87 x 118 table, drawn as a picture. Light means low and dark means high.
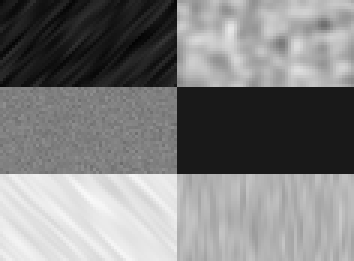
It is made of 3 by 2 panels. Panel 1,1: very high, slanting up to the right, faint in contrast. Panel 1,2: low, blotchy. Panel 2,1: middling, fine-grained, faint in contrast. Panel 2,2: very high, flat. Panel 3,1: very low, slanting down to the right, faint in contrast. Panel 3,2: low, streaked downward, faint in contrast.
